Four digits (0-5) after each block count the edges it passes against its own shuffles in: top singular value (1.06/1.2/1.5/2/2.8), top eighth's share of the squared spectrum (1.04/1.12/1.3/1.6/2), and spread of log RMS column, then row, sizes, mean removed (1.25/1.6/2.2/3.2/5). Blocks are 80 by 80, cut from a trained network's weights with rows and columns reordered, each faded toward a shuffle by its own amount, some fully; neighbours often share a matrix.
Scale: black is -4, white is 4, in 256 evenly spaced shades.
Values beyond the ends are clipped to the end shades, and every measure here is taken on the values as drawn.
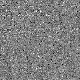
3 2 0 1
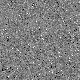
0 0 0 0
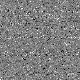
3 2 0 2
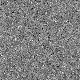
0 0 0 0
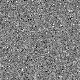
2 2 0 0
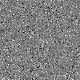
1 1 0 0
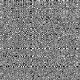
4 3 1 3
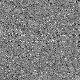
3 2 0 1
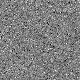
0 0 0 0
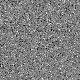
0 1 0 0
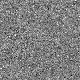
0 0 0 0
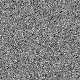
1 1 0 0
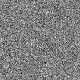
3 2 1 0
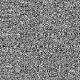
4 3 1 2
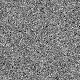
1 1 0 0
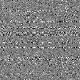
4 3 0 3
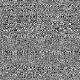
4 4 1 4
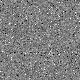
1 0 0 0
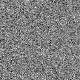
2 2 1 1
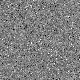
1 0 0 0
